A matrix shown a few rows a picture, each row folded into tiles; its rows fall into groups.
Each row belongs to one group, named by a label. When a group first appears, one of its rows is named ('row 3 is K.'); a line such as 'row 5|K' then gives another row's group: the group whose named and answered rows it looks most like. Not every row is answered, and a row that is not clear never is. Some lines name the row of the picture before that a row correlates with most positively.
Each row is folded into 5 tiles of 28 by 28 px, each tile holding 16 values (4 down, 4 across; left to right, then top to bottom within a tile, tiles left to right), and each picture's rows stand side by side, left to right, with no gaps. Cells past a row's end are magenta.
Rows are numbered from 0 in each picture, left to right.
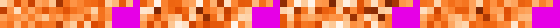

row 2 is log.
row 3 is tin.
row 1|tin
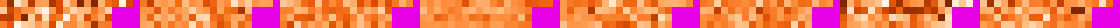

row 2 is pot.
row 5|tin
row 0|pot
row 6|log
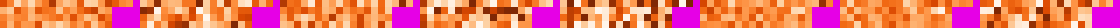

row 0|log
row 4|pot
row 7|tin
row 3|log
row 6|pot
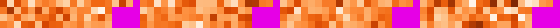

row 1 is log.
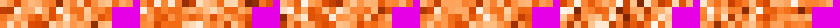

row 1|log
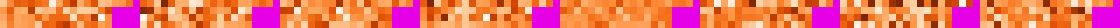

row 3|pot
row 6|pot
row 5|log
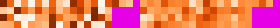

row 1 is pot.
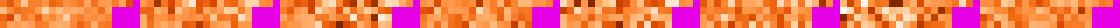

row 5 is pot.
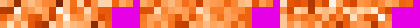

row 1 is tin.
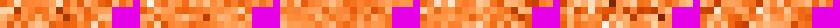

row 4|log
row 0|tin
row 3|log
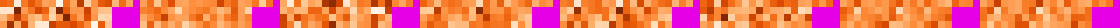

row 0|tin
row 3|tin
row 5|pot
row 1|pot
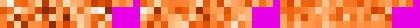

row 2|pot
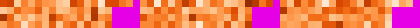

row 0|log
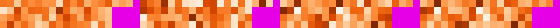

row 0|tin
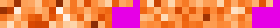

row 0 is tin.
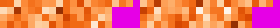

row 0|tin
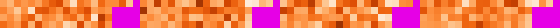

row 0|log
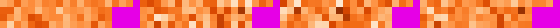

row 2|tin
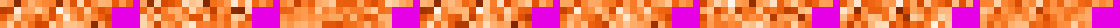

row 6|tin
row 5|log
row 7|tin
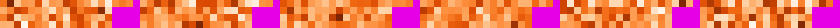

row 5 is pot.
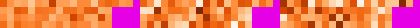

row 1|tin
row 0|log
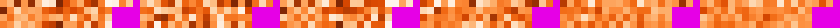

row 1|pot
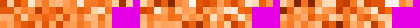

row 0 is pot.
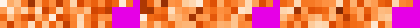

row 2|tin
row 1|pot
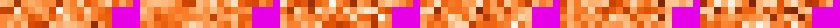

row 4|log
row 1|log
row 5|log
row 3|tin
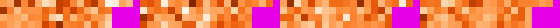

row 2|pot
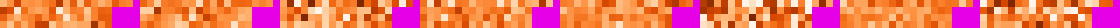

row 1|tin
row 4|log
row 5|pot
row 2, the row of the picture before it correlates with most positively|2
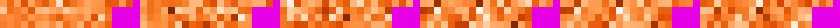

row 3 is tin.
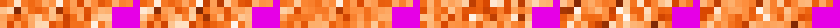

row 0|tin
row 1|tin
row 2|tin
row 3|log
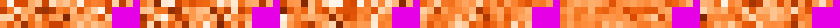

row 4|log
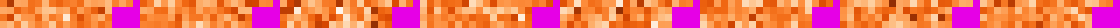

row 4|tin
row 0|pot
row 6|log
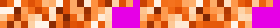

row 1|tin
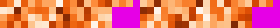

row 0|tin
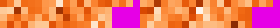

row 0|tin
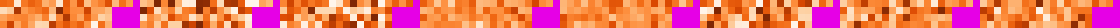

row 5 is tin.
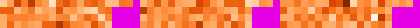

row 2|log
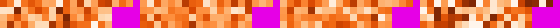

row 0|tin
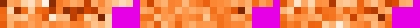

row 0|log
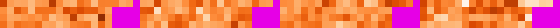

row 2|log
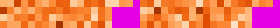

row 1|tin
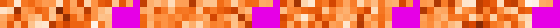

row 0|tin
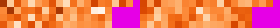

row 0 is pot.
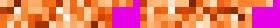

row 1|log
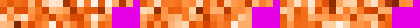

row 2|log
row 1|tin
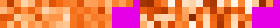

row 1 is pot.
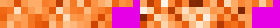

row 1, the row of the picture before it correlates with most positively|0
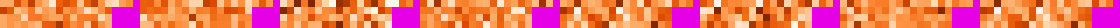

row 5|tin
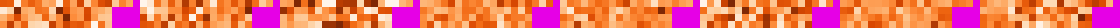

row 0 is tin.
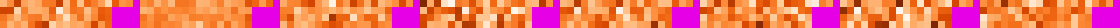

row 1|log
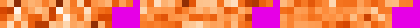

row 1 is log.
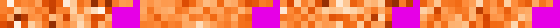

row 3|tin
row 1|log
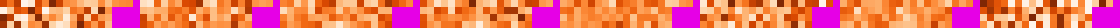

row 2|log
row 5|pot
